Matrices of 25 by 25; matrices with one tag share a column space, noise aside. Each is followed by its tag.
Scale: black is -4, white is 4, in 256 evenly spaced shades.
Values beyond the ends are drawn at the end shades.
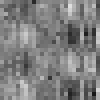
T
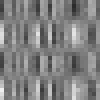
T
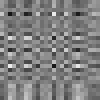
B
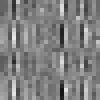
T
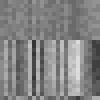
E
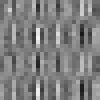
T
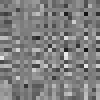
B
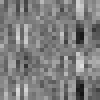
T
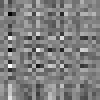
B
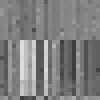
E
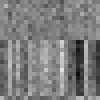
E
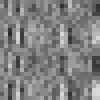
T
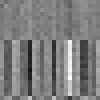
E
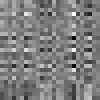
B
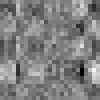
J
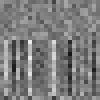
E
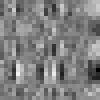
J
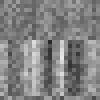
E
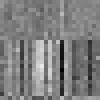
E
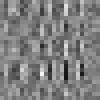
J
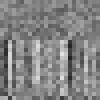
E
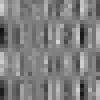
T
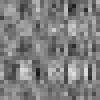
J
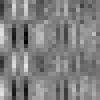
T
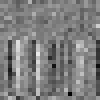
E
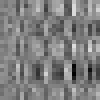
J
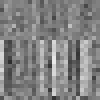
E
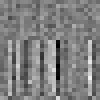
E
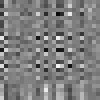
B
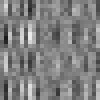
T
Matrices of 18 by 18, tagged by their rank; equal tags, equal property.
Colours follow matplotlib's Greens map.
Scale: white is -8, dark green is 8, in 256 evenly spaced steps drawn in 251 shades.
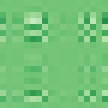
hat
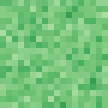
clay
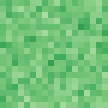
clay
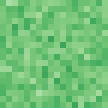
clay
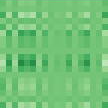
hat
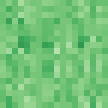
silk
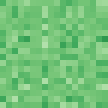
silk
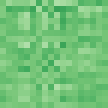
silk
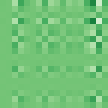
hat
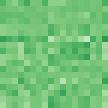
silk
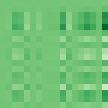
hat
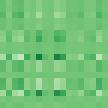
hat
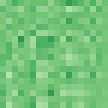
silk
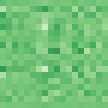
silk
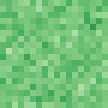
clay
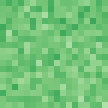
clay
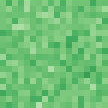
clay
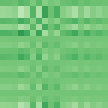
hat
